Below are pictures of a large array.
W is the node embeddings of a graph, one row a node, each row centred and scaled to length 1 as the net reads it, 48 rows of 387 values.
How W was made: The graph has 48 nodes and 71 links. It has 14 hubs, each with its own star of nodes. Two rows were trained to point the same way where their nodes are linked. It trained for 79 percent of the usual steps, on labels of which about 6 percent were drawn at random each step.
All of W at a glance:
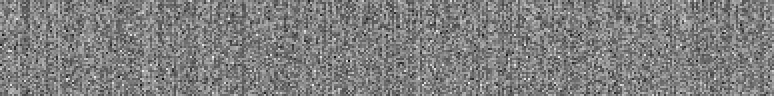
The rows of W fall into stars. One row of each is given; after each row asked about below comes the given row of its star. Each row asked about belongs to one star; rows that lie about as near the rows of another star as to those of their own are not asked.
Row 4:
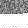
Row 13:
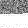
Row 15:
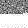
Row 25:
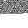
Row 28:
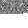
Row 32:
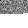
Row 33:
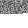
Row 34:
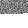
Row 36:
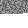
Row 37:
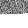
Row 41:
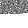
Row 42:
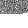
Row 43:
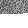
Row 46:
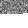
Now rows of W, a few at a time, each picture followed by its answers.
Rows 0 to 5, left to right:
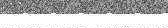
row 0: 37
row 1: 15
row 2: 28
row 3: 25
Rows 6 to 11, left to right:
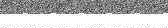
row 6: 25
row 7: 33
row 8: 32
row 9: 32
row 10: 33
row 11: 46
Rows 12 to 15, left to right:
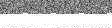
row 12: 28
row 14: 41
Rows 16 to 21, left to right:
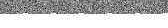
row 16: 43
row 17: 37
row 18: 13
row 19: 4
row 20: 46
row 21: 42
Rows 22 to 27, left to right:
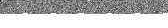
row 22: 32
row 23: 4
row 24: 36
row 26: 43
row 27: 41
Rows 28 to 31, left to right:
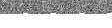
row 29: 13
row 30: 4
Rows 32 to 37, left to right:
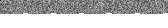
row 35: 28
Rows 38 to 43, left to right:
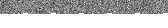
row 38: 43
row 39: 42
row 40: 33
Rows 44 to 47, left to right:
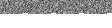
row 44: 34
